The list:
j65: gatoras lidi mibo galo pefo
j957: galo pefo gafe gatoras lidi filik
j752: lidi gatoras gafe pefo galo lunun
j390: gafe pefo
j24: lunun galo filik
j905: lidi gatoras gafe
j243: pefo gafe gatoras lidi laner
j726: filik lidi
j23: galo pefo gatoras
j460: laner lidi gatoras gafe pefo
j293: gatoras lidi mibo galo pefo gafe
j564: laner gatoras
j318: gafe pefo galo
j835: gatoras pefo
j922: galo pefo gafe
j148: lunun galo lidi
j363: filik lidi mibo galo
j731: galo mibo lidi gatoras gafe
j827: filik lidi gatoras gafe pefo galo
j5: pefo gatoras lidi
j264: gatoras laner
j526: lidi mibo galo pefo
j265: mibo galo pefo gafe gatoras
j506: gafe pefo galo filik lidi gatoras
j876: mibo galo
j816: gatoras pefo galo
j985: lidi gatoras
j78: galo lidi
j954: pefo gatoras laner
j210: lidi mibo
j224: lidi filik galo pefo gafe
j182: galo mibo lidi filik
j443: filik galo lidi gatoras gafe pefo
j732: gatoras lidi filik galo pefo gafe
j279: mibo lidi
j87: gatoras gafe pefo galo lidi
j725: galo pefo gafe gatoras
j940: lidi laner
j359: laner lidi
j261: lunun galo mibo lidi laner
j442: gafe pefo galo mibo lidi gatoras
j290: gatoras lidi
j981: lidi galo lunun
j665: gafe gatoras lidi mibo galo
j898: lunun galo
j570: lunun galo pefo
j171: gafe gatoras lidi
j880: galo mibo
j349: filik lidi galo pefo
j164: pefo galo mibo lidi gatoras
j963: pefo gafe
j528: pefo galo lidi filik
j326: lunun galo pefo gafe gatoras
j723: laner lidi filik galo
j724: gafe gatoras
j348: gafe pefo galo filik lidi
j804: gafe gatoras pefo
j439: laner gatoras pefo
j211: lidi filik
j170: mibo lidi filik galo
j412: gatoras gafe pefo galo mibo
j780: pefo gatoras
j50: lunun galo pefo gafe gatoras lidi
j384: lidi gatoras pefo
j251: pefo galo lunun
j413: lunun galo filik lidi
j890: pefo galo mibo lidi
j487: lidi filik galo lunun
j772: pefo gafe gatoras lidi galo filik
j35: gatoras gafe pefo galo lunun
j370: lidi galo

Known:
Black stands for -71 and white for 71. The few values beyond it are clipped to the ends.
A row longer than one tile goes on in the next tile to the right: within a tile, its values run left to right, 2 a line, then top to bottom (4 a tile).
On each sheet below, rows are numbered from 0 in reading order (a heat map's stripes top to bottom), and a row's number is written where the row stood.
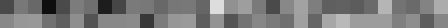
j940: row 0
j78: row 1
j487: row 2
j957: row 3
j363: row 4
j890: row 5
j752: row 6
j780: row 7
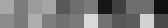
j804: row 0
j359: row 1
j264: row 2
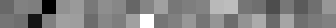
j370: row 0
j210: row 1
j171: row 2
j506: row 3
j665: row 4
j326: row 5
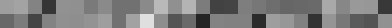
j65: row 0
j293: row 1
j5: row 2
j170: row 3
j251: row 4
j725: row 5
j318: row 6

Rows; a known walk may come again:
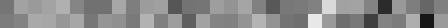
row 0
j348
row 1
j442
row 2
j804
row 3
j35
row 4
j279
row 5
j827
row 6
j65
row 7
j164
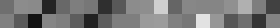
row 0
j570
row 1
j24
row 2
j732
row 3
j87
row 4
j170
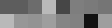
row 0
j752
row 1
j251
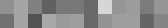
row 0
j890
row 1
j957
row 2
j210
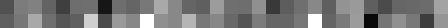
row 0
j413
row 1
j264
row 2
j50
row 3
j731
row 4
j439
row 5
j290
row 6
j182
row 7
j725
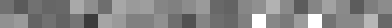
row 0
j985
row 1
j349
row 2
j390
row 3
j835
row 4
j726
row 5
j171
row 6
j724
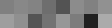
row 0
j211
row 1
j922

